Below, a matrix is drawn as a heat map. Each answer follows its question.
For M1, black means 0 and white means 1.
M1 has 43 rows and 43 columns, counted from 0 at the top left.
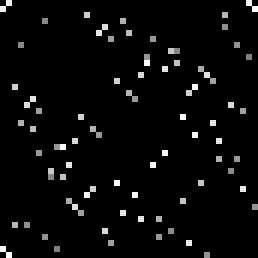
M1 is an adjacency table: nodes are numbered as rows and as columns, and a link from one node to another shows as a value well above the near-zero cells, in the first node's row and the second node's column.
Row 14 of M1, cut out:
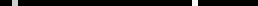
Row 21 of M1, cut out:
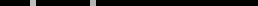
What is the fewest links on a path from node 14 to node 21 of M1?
5
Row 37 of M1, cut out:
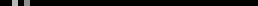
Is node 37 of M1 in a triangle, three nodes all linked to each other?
no
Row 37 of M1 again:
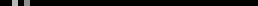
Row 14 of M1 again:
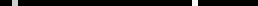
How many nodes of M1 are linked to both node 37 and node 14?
1
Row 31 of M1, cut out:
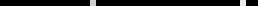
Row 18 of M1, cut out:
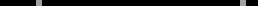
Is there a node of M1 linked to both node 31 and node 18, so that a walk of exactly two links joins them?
yes
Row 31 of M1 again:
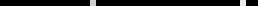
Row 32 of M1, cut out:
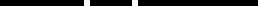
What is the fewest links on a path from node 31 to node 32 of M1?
6
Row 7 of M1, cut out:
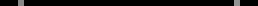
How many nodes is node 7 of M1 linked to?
2
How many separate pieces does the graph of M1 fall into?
1
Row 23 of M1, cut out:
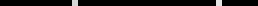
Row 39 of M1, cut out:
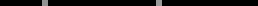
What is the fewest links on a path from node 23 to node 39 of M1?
3
